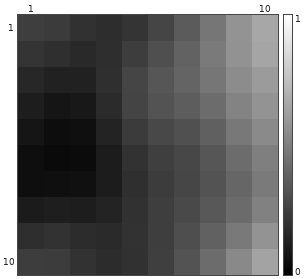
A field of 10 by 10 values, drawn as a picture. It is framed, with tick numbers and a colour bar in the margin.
The middle left is the calmest part. The top right is the ninth with the highest average. On average the colour sits 30% of the way up the scale. Values change most from cell to cell in the bottom right. Values rise toward the right. The ninth with the lowest average is the middle left.
